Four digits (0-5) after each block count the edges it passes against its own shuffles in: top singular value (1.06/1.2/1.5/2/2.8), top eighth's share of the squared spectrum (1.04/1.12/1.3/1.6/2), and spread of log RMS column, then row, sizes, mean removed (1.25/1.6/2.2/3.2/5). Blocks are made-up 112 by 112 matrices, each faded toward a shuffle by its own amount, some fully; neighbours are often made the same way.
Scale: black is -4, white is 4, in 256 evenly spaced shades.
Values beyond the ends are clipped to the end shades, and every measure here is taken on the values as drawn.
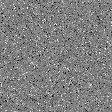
1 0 0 0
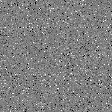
3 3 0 2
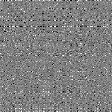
4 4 2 3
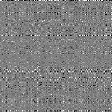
5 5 2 4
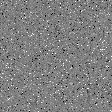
1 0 0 0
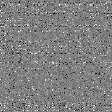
4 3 1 2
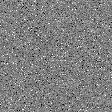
3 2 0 0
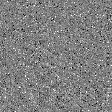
3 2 1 0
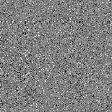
4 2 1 1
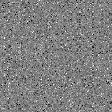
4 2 1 1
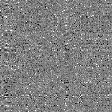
4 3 2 2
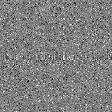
4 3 1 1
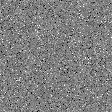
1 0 0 0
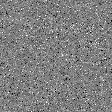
2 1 0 0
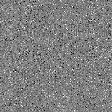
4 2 1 1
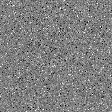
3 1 0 0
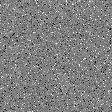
0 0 0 0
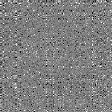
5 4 3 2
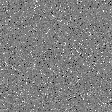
1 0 0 0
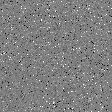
1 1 0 0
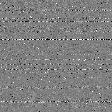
4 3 0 3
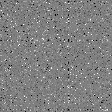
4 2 1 1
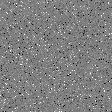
0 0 0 0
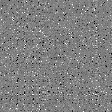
4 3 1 1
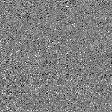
4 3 2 2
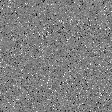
2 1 0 0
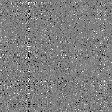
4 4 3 2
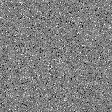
3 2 0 0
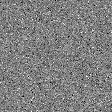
0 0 0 0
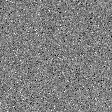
0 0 0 0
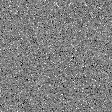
2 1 0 0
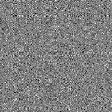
4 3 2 2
